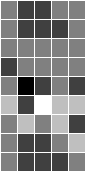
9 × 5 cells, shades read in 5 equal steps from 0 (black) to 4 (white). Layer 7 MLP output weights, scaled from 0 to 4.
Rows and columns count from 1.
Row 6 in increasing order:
1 3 3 3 4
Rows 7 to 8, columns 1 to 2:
2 3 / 2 1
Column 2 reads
1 1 2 2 0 1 3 1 1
